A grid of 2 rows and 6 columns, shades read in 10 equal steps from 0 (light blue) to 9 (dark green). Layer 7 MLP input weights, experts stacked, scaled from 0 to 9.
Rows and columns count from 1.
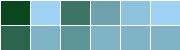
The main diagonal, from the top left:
9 2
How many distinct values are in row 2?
3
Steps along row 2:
down up down same same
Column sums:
16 2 10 5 3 2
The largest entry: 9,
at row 1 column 1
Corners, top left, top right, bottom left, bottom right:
9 0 7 2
